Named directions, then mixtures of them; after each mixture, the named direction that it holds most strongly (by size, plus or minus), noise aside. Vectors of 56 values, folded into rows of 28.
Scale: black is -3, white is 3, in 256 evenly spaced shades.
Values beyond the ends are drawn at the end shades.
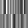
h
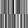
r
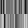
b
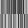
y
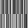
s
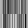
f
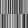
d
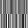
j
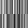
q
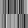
y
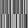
s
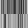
y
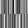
r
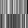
f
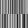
d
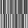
j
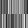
d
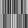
f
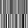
j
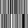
d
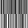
j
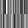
h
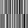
d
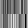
f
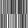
j
